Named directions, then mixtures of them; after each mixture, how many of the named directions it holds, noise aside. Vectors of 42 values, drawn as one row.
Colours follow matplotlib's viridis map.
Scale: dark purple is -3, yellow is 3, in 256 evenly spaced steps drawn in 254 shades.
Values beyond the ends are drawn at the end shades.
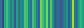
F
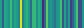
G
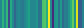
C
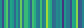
three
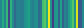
one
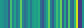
three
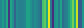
one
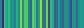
three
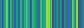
three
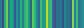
three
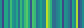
three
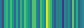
three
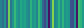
one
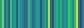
two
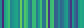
three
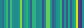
two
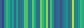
one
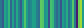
three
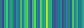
three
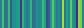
two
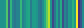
two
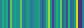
three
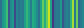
two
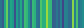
three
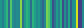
two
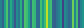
three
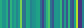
three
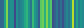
two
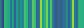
one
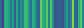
one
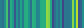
three
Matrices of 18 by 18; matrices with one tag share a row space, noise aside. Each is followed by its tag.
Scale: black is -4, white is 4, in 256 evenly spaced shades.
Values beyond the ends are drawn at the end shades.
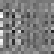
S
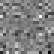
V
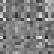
V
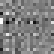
S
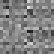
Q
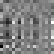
S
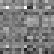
Q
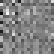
S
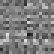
Q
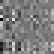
S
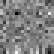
V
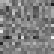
S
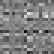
Q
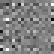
S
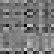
Q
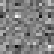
V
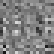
V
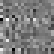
S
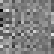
S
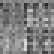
Q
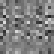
V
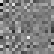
S
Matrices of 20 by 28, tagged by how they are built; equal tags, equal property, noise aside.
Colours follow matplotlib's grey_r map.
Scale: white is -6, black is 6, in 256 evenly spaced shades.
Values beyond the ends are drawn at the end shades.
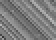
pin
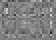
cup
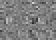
cup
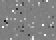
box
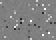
box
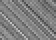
pin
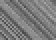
pin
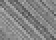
pin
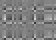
cup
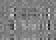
cup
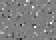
box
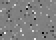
box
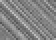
pin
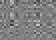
cup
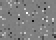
box
